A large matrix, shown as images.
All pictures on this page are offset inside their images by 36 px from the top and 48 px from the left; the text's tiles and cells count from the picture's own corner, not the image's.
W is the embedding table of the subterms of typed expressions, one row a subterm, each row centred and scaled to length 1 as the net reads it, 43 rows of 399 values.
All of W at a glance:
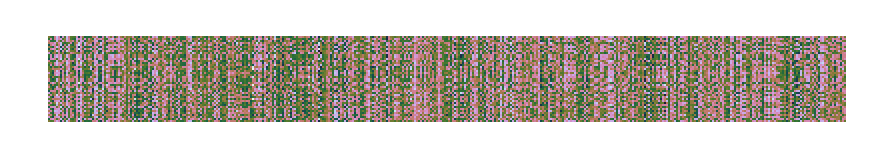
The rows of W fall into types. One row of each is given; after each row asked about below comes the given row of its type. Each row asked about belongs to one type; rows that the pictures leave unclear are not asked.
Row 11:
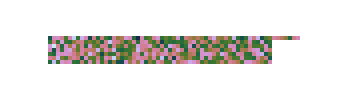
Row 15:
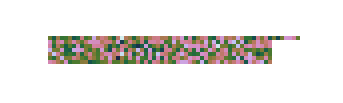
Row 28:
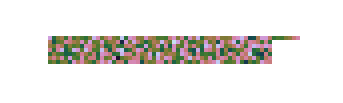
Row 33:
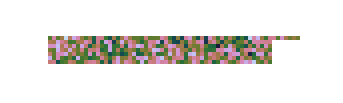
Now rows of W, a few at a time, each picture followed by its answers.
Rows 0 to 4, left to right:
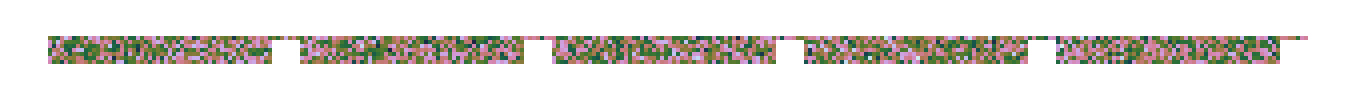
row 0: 15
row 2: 33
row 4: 11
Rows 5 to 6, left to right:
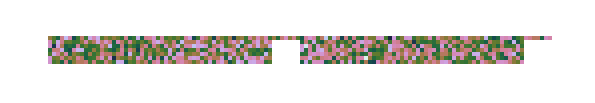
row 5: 15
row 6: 11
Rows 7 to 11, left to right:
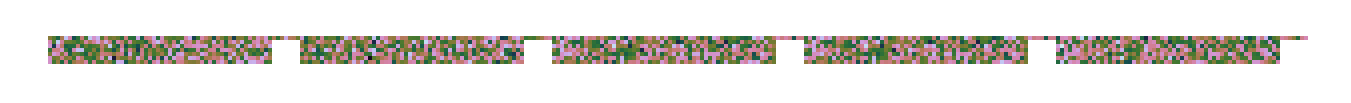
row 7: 15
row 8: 28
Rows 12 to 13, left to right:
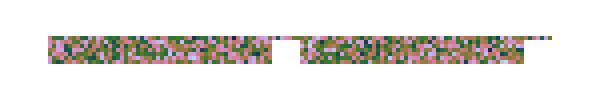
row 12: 33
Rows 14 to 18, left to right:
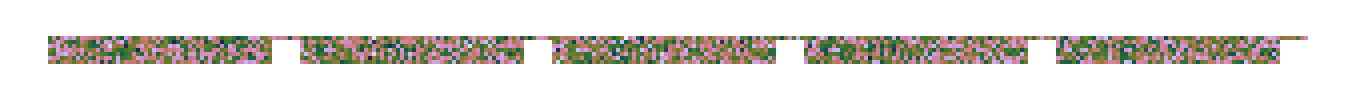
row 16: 15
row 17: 15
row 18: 28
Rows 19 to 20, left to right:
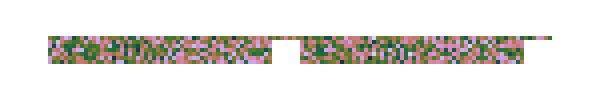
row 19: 15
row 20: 15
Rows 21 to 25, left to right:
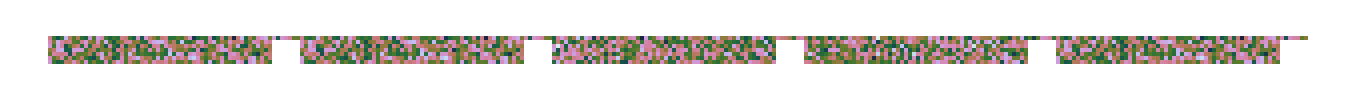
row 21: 33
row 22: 33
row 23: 11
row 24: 15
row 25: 33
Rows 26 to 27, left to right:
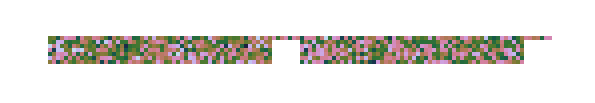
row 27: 11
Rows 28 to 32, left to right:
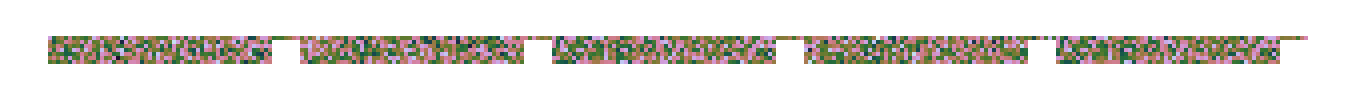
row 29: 33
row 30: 28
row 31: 15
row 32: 28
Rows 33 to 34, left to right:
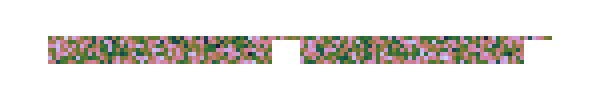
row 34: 33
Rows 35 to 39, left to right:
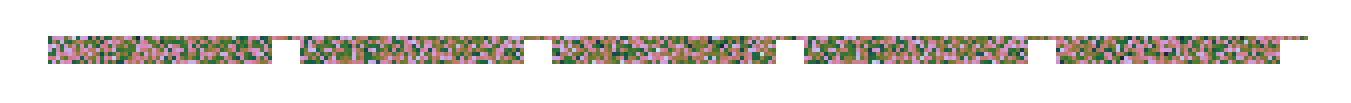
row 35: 11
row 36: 28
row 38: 28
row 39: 33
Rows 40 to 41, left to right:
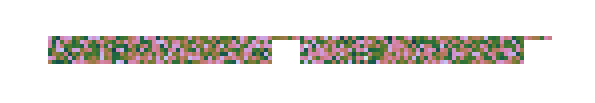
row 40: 28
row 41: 11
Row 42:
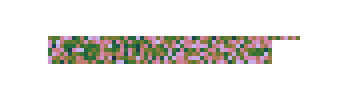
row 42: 15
